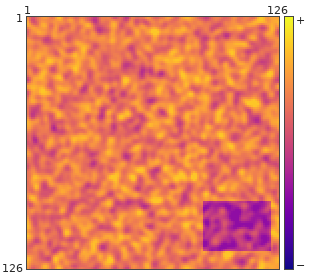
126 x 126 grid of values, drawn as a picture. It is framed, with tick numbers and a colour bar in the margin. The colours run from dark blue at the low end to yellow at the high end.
In the bottom right lies a patch that is lower than the rest. The texture is blotchy. The bottom right is the ninth with the lowest average.
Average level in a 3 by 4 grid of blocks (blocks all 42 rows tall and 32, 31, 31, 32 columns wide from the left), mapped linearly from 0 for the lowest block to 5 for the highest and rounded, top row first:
5 3 5 4 / 4 4 5 4 / 4 4 3 0
